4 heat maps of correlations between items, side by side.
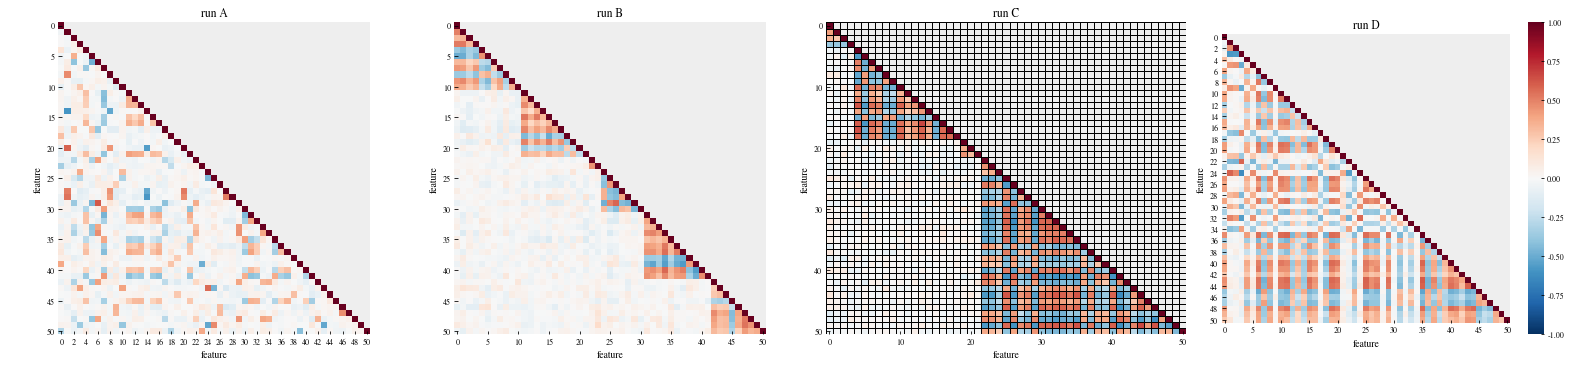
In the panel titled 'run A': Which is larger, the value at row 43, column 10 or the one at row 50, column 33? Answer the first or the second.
the first
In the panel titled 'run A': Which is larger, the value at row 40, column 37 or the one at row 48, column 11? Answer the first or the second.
the first
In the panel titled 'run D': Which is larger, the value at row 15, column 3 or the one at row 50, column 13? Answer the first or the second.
the second
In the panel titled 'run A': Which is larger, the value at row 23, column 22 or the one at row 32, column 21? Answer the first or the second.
the second
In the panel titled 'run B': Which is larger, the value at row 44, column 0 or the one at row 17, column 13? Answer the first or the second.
the second
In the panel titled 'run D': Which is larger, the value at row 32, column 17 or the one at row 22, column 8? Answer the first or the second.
the second
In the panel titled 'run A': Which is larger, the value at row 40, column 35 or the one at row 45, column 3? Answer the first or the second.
the second
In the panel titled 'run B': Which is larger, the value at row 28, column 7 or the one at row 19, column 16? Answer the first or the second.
the second
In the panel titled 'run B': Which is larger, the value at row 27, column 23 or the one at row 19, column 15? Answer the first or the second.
the second
